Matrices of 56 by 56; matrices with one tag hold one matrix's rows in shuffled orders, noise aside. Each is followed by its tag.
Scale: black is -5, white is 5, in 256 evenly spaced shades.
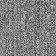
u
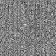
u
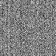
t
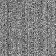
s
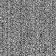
t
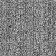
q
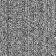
s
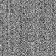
t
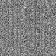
u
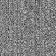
u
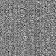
u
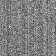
s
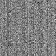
s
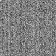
t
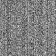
s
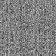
t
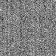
t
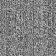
q
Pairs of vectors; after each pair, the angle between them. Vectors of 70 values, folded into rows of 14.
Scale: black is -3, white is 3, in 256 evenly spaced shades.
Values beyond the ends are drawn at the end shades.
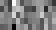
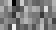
nearly opposite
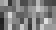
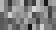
partly aligned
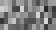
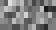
partly aligned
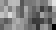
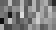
partly opposed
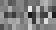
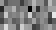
partly opposed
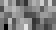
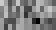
partly aligned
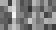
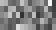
orthogonal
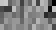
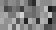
orthogonal
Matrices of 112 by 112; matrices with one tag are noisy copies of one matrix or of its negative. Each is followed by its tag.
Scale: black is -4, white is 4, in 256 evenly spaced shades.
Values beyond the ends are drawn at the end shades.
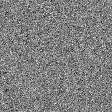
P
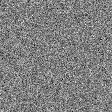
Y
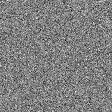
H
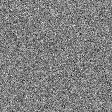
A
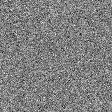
A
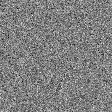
Y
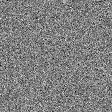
H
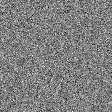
Y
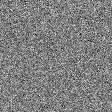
A
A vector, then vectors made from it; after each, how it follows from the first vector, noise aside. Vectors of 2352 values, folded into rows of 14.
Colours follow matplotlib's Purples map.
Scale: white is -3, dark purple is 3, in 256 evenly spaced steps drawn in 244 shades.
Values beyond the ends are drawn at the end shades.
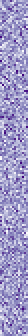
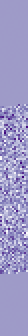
partly zeroed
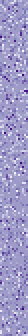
partly zeroed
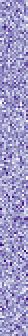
reversed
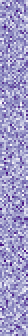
reversed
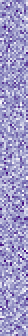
reversed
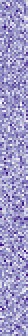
reversed
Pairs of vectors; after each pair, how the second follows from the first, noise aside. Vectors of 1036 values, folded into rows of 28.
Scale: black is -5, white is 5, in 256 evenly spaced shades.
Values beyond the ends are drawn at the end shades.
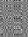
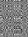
negated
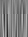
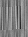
wrapped around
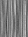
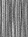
reversed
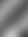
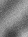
negated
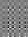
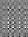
negated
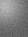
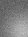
reversed
